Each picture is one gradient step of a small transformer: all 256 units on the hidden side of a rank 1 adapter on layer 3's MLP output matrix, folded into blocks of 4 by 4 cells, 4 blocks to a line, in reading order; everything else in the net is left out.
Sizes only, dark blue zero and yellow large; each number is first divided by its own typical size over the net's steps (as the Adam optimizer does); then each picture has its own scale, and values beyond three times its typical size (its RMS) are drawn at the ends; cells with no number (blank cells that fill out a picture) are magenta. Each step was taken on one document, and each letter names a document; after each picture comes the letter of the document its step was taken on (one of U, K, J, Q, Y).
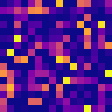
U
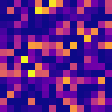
U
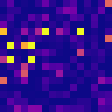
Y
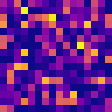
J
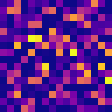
U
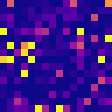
Y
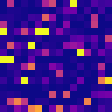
Y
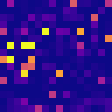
Y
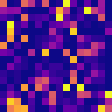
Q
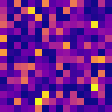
J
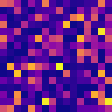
J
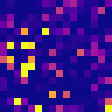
Y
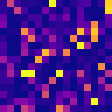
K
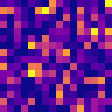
J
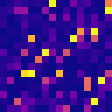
K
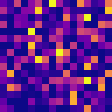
U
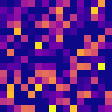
Q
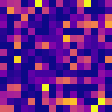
U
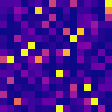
K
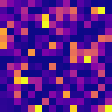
Q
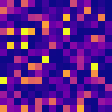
Q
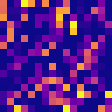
Q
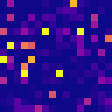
Y
